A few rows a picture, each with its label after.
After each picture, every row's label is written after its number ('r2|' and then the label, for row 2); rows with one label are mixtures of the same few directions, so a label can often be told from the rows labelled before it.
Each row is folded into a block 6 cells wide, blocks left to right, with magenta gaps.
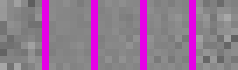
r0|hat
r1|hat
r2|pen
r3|pen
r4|pen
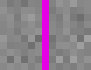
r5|pen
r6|pen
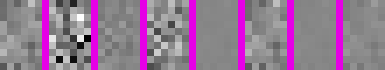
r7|hat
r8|pen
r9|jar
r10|jar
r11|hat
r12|hat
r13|hat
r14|hat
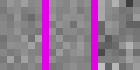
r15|pen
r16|jar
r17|hat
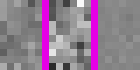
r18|hat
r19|hat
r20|pen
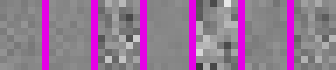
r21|jar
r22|jar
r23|pen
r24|hat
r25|hat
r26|hat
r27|pen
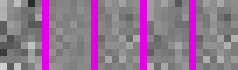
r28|hat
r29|jar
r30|pen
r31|hat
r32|pen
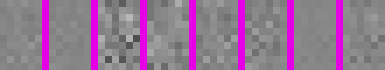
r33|pen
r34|jar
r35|pen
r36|hat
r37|pen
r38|jar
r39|pen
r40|pen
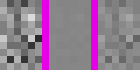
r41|pen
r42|pen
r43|pen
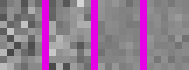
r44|jar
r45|hat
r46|hat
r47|pen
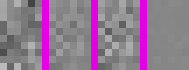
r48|hat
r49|jar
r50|jar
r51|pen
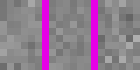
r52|hat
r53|jar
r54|pen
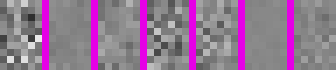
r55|pen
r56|hat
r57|hat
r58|jar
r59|jar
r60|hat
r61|pen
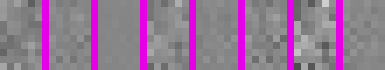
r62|hat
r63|pen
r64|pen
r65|hat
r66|pen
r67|pen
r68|hat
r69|jar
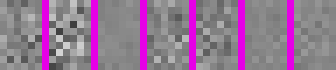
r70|pen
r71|jar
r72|hat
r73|pen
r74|jar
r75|pen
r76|jar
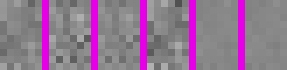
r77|hat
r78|pen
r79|pen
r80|hat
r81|hat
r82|hat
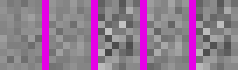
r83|pen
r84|jar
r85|jar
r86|jar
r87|jar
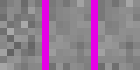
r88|jar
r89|hat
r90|hat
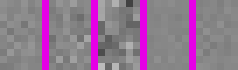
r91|jar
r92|pen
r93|hat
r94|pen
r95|jar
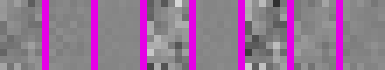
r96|hat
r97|jar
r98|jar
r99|hat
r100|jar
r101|hat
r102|hat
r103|hat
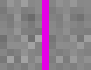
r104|pen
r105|pen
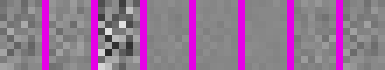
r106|jar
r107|jar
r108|jar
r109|pen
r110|jar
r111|hat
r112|pen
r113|jar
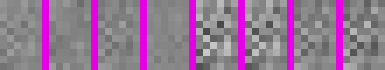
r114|jar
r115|hat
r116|jar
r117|pen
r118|jar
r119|jar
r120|jar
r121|jar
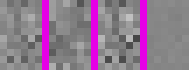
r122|pen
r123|hat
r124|pen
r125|pen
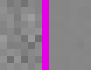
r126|pen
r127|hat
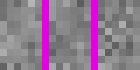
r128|hat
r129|hat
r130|jar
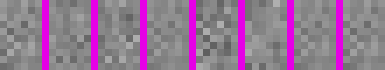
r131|jar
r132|pen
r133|pen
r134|jar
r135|jar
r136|hat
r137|jar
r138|jar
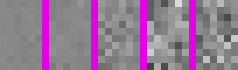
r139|pen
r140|hat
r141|jar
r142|hat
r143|pen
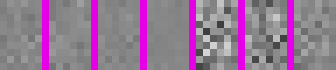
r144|pen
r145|hat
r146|pen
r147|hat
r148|jar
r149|pen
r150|jar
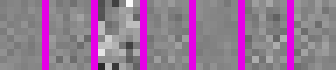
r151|jar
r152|pen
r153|hat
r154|pen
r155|hat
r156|pen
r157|jar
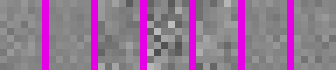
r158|jar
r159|pen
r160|hat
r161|jar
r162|hat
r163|pen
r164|pen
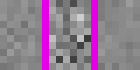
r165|jar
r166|pen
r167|hat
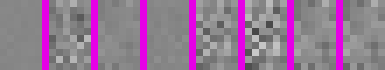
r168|jar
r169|pen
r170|hat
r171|pen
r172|jar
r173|jar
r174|hat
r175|hat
